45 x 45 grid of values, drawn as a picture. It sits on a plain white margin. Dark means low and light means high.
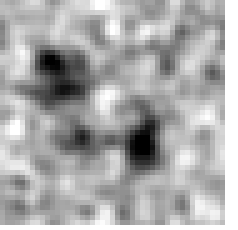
Three dips sink into the field. There is no overall slope. The texture is blotchy. There are no lone odd cells. The centre is the ninth with the lowest average. Most values sit high, with a long tail of low ones.
